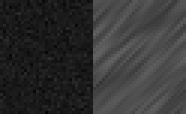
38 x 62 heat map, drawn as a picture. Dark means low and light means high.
It is made of 1 by 2 panels. Panel 1,1: very low, fine-grained, faint in contrast. Panel 1,2: low, slanting up to the right, faint in contrast.
